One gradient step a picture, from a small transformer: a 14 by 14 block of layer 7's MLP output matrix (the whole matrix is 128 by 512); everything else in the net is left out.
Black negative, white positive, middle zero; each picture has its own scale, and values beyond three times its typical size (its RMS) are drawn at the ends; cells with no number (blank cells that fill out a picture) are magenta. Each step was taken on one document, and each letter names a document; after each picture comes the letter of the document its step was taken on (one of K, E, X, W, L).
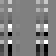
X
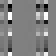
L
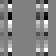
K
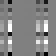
L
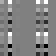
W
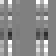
X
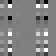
W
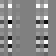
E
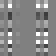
W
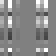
E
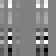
W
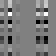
E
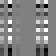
X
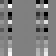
K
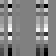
X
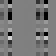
K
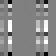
L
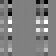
K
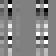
W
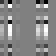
E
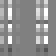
X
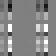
L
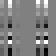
W
